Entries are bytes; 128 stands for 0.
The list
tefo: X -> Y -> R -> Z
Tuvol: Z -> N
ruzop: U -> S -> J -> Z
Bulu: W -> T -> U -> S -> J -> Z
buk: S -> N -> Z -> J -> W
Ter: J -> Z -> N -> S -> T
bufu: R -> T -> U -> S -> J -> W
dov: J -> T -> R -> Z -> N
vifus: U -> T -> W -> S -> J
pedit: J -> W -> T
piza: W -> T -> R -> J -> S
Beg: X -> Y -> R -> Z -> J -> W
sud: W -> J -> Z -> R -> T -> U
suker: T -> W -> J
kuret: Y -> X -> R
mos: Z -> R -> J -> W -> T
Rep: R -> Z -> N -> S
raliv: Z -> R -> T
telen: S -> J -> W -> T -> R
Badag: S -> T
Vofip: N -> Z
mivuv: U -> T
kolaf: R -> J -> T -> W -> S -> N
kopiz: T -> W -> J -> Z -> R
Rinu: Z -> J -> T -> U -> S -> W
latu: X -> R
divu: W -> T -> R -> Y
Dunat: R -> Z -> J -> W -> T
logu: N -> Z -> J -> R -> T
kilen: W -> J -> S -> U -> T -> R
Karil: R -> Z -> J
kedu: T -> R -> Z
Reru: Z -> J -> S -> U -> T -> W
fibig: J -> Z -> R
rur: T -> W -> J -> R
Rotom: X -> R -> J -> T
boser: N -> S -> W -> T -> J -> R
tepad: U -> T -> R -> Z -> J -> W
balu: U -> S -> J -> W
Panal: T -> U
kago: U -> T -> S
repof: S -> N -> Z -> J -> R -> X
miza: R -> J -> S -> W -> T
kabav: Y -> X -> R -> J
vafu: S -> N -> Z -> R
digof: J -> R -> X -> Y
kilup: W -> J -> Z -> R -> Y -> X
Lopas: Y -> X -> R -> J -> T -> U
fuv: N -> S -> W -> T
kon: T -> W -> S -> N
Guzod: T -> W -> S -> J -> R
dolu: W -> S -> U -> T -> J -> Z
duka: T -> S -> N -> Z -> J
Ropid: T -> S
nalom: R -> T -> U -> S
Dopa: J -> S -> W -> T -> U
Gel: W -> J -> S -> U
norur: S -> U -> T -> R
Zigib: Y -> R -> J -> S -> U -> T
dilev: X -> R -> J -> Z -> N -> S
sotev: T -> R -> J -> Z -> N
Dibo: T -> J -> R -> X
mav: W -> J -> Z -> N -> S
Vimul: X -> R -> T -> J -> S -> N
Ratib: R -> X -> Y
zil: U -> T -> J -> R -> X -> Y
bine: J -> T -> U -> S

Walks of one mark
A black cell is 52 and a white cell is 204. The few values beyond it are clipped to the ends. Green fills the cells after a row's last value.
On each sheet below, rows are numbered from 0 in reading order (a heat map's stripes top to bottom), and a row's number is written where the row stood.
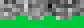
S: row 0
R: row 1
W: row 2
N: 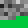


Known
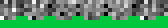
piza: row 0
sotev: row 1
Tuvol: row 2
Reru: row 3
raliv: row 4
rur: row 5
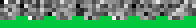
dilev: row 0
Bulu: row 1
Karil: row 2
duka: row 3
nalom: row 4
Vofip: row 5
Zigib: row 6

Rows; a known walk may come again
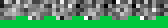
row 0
kabav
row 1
norur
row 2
sotev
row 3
bufu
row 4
dilev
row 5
piza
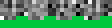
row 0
Bulu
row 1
Karil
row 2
logu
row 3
kopiz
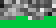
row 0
kuret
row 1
Gel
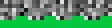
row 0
mav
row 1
kago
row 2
rur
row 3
zil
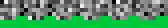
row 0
kilup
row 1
tepad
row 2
Dopa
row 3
duka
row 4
Rotom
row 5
Tuvol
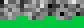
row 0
latu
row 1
raliv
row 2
Vofip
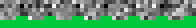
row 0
Rep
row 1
boser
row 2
vafu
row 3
nalom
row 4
telen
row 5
kedu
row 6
Zigib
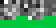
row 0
digof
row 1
divu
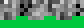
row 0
mos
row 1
Ratib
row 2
Reru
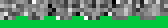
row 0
Ropid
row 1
fibig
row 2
dolu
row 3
vifus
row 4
Beg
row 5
tefo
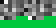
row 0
pedit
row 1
Guzod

